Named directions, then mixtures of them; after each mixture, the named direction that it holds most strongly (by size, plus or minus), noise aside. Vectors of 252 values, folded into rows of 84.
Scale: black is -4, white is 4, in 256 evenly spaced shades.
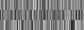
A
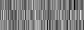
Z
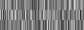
Z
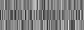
A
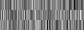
Z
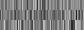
A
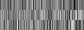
Z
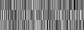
Z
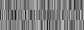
Z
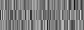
Z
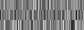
A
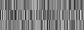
Z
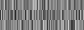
A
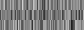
A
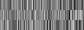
Z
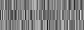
Z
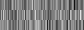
Z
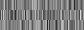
Z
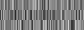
A
